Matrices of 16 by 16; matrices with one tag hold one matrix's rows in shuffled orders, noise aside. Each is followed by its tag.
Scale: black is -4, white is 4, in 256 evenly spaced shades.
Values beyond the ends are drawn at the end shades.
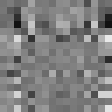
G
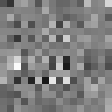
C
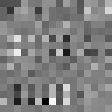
C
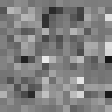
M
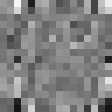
G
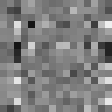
G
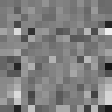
G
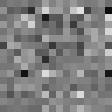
M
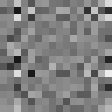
G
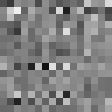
C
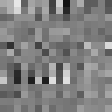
C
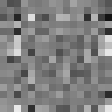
G
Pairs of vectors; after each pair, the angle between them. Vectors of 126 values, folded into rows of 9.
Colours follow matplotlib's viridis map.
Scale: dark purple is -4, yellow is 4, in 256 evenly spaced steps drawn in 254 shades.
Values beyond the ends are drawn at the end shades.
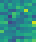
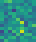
orthogonal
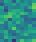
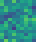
nearly opposite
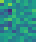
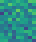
partly aligned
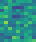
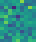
partly aligned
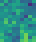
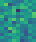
partly opposed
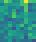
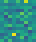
partly aligned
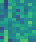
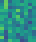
nearly opposite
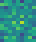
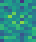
nearly parallel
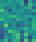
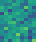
partly aligned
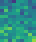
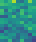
nearly opposite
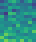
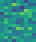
orthogonal
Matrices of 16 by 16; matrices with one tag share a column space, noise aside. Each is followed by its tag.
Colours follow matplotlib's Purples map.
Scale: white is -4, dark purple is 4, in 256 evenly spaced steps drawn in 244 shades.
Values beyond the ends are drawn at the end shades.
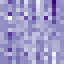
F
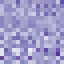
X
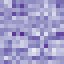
X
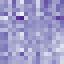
F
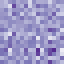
X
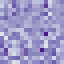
X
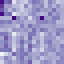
F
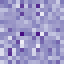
X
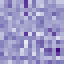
X
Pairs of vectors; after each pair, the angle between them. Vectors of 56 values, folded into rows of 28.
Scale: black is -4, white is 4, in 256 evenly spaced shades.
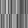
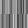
partly aligned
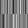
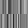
partly opposed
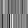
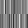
partly aligned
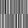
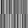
partly opposed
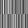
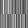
nearly parallel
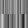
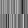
orthogonal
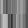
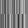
orthogonal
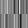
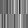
nearly opposite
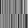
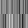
partly opposed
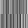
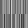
orthogonal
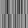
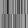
nearly parallel
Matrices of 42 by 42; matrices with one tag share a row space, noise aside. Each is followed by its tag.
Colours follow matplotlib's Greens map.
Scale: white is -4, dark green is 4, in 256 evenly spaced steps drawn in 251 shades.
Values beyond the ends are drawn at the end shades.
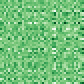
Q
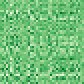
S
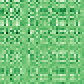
S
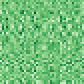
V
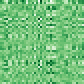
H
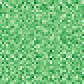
V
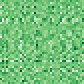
V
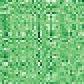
H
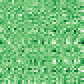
Q
